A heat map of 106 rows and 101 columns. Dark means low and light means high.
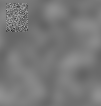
Histogram: heavy tails on both sides. Roughest part: top left. Odd rows or columns: none. Odd patch: rougher, in the top left.
